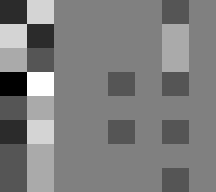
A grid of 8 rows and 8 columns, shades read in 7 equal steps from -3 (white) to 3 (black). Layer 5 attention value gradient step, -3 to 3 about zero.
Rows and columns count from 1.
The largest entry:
3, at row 4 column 1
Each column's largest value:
3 2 0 0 1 0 1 0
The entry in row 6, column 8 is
0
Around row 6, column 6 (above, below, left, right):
0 0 1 1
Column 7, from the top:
1 -1 -1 1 0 1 0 1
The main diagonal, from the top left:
2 2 0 0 0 0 0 0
